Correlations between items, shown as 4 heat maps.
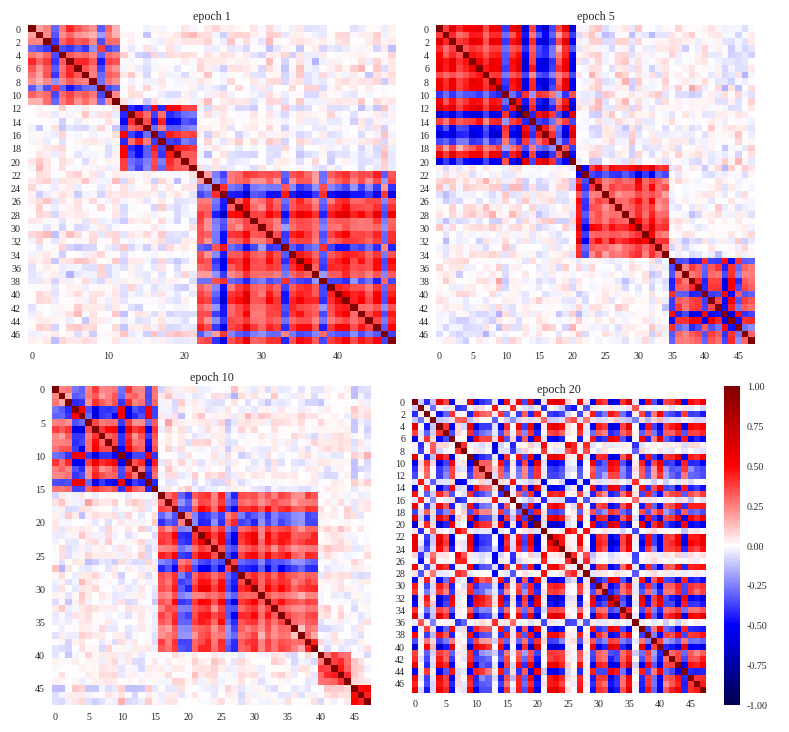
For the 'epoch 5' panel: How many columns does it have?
48
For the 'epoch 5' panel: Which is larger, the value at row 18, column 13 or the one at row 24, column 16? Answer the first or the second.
the second
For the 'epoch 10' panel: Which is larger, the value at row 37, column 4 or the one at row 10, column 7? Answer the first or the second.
the first
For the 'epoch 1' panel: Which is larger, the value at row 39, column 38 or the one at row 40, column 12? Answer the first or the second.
the second
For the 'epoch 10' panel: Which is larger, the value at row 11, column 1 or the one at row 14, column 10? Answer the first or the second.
the second
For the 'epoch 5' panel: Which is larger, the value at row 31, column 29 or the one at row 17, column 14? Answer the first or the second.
the first
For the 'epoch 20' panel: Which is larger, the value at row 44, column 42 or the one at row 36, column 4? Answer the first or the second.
the second
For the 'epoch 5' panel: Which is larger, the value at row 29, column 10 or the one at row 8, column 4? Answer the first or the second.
the second
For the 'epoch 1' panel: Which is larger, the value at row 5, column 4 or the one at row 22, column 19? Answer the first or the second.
the first
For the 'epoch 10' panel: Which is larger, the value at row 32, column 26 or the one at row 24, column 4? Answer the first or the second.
the second
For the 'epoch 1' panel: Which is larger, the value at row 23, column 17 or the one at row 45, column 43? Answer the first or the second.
the second
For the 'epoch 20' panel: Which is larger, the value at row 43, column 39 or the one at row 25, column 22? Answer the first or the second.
the second
